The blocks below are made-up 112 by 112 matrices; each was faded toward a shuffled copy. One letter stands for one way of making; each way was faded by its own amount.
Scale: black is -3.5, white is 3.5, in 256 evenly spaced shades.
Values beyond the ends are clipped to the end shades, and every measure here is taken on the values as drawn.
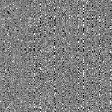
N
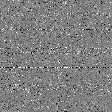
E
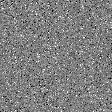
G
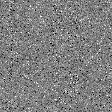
G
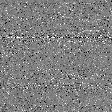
E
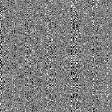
N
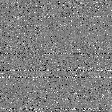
E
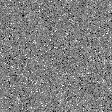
G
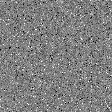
G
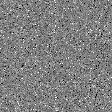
G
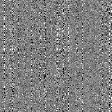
N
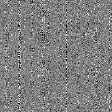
N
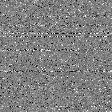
E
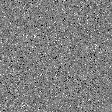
G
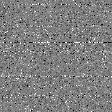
E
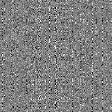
N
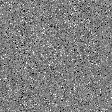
G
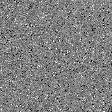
G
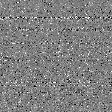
E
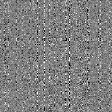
N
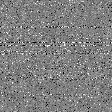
E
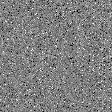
G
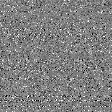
E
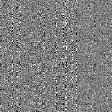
N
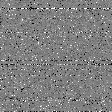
E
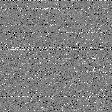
E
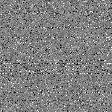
E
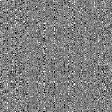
N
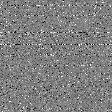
E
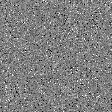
G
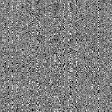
N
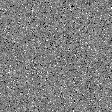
G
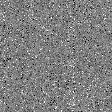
G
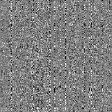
N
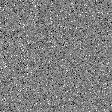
G
